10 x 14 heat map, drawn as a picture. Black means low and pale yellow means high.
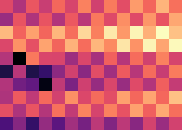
Odd patch: rougher, in the middle left. Stripes: horizontal, repeating 2 times. Roughest part: middle left. Slope: up to the top right.
